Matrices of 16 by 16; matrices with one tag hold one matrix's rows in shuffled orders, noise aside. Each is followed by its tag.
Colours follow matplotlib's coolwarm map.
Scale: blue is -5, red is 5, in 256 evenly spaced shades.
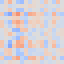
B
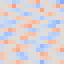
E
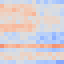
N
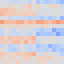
N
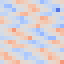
E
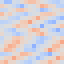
E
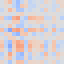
B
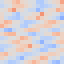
E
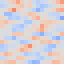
E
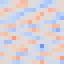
E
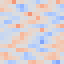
E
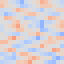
E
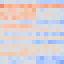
N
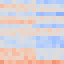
N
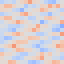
E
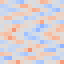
E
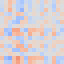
B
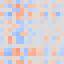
B
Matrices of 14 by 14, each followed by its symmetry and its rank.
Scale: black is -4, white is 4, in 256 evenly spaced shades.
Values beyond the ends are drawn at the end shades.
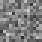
neither, full rank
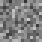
neither, full rank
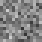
neither, full rank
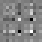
symmetric, rank two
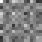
symmetric, rank two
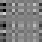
neither, rank one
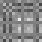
symmetric, rank two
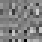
neither, rank three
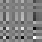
neither, rank one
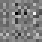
neither, rank three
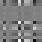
neither, rank one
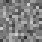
neither, full rank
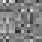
neither, rank three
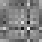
symmetric, rank two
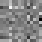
neither, rank three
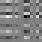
neither, rank one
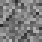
neither, full rank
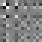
symmetric, rank two
